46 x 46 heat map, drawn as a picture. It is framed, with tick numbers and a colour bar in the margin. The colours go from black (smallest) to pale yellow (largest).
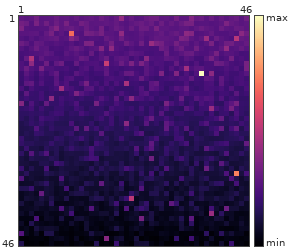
Values rise toward the top. Overall the values sit about 20% of the way up the scale. The texture is fine-grained noise. No single row or column stands out from its neighbours.
